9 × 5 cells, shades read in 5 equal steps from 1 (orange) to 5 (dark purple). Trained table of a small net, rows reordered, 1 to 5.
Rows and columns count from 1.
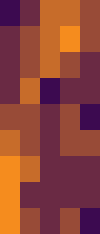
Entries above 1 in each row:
5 4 5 5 5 5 4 4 4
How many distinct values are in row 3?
3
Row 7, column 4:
4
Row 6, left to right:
2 3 4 3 3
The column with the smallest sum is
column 1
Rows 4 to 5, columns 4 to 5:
4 4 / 3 5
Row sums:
16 13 16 19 18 15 15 17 16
